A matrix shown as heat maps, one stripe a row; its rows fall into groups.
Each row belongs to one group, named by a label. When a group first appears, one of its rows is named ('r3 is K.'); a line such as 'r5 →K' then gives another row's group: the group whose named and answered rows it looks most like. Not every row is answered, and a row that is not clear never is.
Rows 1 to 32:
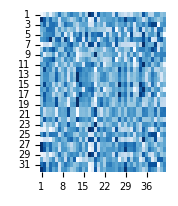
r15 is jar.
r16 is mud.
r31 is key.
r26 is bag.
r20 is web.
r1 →bag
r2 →key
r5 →mud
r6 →mud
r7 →bag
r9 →web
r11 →mud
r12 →jar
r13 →jar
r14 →jar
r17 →jar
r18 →jar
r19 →jar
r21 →web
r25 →key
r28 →key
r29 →bag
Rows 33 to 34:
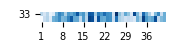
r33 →bag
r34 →bag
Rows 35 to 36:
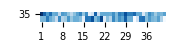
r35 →key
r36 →mud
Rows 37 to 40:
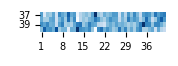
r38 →web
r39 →mud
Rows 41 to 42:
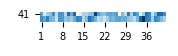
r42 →mud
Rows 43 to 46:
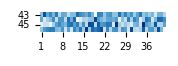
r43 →jar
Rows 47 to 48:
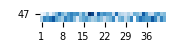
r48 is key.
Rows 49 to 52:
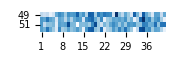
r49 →bag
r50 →mud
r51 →web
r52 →mud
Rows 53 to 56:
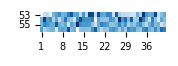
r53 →bag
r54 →jar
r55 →jar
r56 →web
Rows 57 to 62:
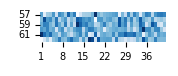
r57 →web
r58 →jar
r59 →jar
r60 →mud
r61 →key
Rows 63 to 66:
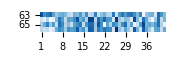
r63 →key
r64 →bag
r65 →mud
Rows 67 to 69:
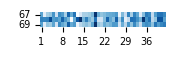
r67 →web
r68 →mud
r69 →web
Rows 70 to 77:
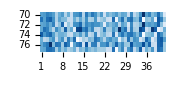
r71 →key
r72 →mud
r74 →key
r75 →web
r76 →mud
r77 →key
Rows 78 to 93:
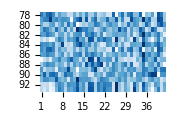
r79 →mud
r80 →web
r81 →jar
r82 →mud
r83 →bag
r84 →mud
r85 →key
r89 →web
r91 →jar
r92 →bag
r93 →bag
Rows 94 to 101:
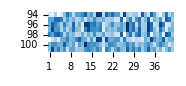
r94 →bag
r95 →key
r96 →jar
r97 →jar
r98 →key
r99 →bag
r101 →jar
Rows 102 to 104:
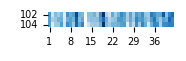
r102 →web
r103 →web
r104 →web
